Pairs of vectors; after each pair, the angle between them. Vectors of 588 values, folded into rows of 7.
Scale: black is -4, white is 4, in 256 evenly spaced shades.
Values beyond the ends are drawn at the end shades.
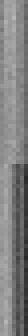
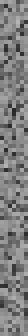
orthogonal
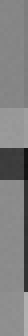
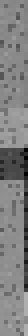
nearly parallel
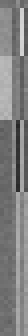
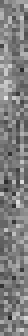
partly aligned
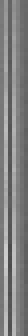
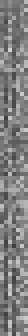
partly opposed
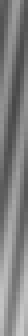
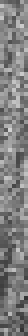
partly opposed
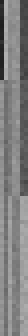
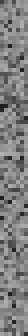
orthogonal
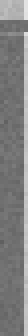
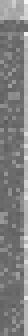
nearly parallel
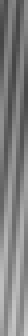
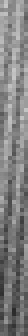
nearly opposite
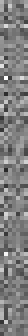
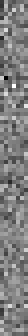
partly opposed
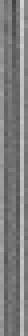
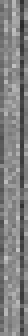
nearly opposite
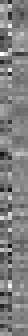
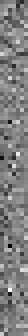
partly aligned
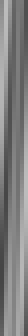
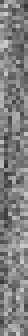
partly aligned
